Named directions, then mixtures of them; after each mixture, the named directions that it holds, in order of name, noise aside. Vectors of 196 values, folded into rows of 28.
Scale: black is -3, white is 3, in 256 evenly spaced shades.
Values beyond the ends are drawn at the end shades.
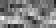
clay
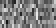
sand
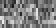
clay, sand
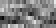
clay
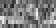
clay, sand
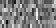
sand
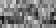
clay, sand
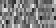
sand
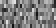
sand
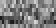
clay, sand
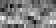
clay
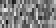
sand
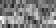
clay, sand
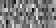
sand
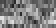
clay, sand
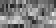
clay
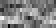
clay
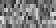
clay, sand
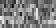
clay, sand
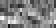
clay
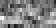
clay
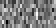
sand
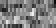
clay, sand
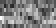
clay, sand
